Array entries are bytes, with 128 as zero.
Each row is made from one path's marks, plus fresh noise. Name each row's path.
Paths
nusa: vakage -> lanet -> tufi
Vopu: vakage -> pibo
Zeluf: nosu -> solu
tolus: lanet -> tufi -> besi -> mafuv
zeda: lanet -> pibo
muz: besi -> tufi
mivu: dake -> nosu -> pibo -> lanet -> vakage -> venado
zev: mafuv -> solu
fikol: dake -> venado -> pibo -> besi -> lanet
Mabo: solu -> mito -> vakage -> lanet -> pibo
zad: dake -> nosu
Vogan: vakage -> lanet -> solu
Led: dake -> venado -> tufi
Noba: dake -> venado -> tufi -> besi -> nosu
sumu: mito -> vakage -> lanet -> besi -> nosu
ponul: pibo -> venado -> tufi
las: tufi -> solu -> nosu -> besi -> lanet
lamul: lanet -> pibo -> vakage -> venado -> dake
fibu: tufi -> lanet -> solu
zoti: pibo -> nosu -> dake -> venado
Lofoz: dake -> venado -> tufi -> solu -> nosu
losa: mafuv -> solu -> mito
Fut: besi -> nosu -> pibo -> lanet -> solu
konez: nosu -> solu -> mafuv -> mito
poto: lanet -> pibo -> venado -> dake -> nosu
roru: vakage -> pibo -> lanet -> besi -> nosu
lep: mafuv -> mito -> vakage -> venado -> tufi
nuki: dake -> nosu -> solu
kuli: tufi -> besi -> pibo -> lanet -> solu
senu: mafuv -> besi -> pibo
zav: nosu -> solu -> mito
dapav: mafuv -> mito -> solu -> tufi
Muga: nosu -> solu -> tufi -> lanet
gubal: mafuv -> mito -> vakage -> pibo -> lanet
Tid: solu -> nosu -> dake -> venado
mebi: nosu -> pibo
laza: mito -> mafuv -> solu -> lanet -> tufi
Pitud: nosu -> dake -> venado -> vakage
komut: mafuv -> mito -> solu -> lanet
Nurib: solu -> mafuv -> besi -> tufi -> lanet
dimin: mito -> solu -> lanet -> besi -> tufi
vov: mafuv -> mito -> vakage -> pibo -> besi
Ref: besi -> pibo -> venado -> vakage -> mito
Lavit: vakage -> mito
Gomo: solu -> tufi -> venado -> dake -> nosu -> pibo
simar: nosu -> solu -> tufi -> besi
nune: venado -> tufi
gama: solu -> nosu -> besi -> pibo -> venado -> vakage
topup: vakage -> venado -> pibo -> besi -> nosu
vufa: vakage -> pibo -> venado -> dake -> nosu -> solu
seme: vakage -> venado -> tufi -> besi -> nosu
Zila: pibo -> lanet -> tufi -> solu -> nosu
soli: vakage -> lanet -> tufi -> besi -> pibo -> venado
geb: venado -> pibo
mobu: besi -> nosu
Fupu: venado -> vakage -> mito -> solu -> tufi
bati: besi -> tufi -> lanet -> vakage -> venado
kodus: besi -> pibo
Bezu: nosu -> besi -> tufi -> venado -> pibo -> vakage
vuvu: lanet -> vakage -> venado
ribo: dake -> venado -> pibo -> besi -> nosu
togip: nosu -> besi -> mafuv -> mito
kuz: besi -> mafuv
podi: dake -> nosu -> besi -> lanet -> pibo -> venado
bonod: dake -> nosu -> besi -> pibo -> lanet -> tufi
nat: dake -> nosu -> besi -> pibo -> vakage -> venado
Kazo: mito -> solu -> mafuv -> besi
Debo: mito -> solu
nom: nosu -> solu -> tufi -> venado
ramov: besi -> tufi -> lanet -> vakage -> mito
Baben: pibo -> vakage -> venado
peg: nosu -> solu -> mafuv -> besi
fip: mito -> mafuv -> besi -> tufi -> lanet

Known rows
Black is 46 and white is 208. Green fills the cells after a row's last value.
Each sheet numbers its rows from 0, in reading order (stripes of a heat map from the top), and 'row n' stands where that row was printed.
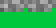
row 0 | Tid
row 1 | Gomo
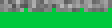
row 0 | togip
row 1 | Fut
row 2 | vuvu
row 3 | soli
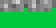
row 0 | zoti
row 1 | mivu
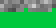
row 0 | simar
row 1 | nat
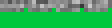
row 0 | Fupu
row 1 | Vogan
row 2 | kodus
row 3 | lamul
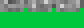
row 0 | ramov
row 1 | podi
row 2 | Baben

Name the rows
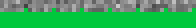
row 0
mebi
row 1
zev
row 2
losa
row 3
seme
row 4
geb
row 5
mobu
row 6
bonod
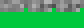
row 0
ponul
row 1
senu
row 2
kuz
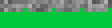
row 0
laza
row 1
muz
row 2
kuli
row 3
gubal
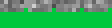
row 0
Muga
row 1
topup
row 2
Debo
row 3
Pitud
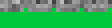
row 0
Noba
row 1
Lavit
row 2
sumu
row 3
lep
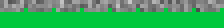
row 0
Mabo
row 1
dimin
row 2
roru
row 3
zeda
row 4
poto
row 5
Lofoz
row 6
konez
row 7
Led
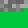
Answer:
fibu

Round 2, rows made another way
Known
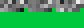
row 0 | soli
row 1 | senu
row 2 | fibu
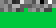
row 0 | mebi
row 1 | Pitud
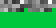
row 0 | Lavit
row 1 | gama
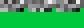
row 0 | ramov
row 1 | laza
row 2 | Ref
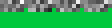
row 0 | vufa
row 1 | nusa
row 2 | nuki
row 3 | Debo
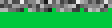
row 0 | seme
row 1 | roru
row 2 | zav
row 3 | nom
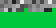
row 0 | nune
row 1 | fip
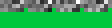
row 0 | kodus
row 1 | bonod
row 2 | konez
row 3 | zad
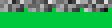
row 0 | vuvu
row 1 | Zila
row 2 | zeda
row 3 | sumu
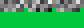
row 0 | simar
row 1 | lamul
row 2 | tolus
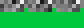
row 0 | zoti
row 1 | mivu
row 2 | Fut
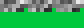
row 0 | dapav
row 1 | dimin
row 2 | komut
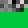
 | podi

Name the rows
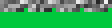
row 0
losa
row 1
Mabo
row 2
zev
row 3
Noba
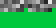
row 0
muz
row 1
topup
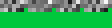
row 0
Fupu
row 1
kuli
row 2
Led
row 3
lep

